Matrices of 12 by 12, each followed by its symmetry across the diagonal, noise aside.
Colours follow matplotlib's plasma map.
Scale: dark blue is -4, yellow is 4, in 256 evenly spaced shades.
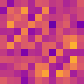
symmetric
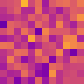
antisymmetric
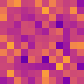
symmetric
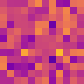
antisymmetric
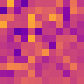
antisymmetric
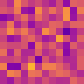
antisymmetric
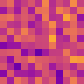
antisymmetric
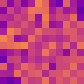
symmetric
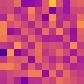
antisymmetric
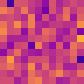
neither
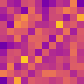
symmetric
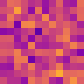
neither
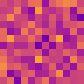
symmetric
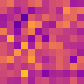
neither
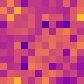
symmetric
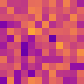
neither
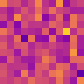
neither
